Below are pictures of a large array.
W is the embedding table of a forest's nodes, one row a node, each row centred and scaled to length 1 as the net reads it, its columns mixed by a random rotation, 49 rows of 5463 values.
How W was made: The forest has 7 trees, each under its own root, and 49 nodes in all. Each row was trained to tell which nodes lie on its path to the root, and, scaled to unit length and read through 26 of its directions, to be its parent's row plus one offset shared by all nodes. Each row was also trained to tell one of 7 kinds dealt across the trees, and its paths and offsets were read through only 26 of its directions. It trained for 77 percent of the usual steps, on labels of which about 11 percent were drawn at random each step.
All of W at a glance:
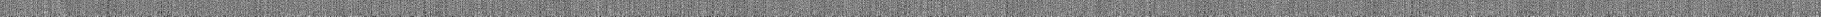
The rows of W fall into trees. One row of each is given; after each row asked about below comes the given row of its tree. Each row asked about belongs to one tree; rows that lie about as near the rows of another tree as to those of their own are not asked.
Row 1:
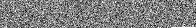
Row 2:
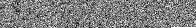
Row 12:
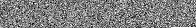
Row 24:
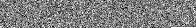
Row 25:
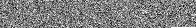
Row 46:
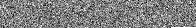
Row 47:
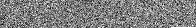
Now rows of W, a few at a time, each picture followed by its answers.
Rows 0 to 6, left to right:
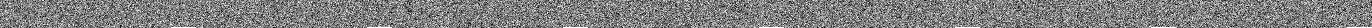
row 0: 2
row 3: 2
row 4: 47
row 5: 12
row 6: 46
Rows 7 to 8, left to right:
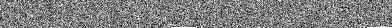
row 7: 46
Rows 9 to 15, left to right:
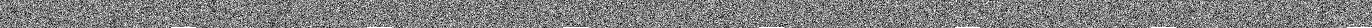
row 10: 2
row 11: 24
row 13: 25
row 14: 1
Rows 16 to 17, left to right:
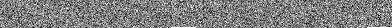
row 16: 1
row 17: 46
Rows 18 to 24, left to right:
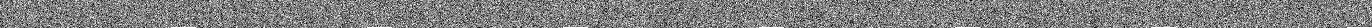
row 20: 47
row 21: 2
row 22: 2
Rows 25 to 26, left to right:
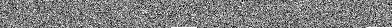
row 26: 12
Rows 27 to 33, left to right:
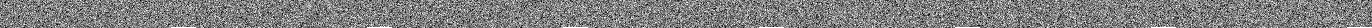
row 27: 47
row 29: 47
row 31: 1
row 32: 46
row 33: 46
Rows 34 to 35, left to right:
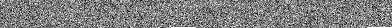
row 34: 47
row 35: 46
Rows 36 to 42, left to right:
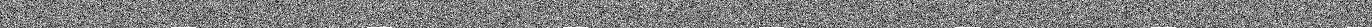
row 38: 46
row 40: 12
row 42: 1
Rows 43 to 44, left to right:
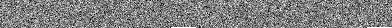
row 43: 25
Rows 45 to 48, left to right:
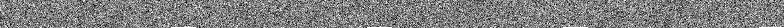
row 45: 46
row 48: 2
